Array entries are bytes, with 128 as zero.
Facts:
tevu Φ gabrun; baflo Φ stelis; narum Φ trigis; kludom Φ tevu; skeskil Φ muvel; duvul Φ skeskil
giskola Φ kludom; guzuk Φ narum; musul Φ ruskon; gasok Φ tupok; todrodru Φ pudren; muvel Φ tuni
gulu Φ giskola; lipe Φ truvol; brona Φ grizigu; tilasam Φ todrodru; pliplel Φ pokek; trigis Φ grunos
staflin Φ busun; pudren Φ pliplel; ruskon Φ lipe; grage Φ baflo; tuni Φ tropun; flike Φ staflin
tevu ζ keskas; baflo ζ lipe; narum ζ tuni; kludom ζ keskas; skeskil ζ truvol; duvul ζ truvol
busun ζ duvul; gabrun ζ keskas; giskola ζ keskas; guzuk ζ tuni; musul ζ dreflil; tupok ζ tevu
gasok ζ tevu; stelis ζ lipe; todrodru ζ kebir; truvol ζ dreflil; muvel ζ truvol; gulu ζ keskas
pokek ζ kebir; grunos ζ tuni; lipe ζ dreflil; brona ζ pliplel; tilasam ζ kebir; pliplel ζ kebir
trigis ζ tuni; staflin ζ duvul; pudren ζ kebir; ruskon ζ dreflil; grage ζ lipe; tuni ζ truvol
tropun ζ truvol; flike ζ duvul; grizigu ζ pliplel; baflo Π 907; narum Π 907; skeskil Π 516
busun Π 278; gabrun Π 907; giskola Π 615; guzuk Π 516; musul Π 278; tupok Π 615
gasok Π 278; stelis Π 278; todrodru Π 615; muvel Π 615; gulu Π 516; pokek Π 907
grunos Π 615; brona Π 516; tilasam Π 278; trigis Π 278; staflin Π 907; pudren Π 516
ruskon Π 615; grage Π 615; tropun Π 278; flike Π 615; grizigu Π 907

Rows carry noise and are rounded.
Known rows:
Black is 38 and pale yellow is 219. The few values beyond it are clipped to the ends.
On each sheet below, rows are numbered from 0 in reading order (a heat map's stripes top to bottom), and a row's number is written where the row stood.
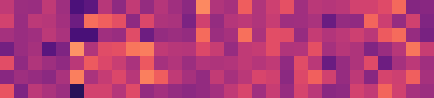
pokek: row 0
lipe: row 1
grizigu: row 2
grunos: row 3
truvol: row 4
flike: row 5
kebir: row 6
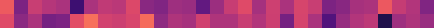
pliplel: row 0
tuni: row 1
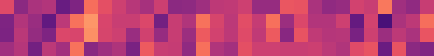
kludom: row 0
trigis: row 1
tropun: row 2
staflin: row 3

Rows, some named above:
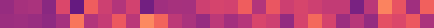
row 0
tilasam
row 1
flike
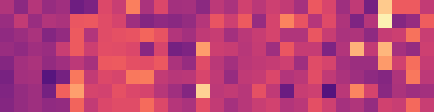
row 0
todrodru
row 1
gasok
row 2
muvel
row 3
gulu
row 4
ruskon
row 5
grunos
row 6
skeskil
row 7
muvel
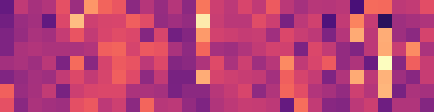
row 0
stelis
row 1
guzuk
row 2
gulu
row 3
grage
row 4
tupok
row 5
gulu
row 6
tevu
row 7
duvul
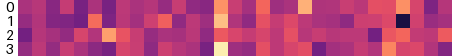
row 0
gabrun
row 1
narum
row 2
musul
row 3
baflo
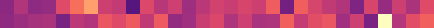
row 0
busun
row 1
giskola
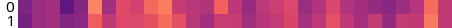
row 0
grunos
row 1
muvel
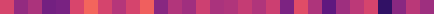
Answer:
tuni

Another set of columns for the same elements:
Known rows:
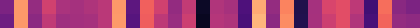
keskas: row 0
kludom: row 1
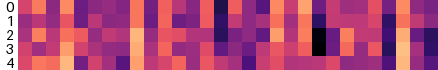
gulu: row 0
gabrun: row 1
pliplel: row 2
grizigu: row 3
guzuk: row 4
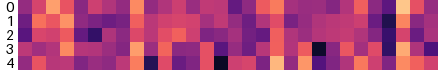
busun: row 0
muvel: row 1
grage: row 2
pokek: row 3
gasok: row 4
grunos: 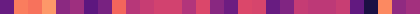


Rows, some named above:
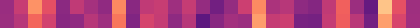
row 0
tropun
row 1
musul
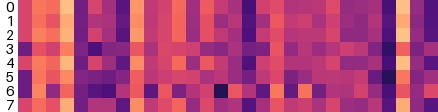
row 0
guzuk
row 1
skeskil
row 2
guzuk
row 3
ruskon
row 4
guzuk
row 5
muvel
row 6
tupok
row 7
skeskil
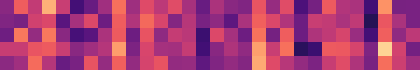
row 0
todrodru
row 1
baflo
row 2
giskola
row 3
tilasam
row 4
stelis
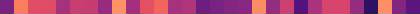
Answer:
truvol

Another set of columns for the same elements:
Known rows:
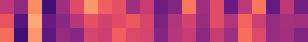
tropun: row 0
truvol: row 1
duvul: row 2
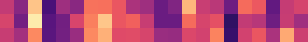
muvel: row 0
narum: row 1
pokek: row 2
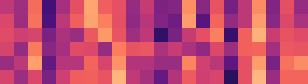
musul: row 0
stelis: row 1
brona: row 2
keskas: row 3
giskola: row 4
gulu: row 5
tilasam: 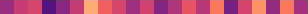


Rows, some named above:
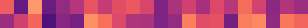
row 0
truvol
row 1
todrodru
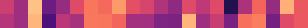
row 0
gabrun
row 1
ruskon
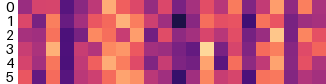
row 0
tilasam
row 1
guzuk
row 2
gasok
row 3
grage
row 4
stelis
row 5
skeskil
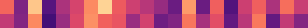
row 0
baflo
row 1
tropun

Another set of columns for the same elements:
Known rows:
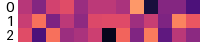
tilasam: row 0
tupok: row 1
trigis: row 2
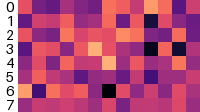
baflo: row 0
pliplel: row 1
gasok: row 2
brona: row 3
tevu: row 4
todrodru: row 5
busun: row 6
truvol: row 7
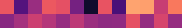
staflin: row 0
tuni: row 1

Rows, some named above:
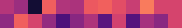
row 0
gabrun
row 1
todrodru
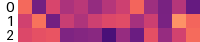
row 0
musul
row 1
tupok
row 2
muvel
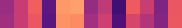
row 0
skeskil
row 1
skeskil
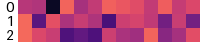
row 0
gabrun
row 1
tropun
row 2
grage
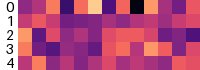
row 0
guzuk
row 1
ruskon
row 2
stelis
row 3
baflo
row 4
giskola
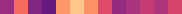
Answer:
gulu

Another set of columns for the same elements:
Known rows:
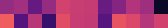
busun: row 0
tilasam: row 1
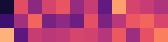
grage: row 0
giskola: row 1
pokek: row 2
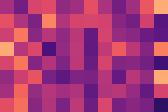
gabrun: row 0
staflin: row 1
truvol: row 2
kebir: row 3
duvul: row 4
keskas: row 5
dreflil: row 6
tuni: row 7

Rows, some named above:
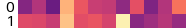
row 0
baflo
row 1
skeskil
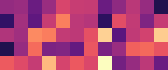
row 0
tropun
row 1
stelis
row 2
gulu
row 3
tupok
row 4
guzuk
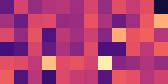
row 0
muvel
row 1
gabrun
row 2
todrodru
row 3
gasok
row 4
skeskil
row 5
tilasam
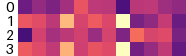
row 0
musul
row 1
guzuk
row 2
ruskon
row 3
guzuk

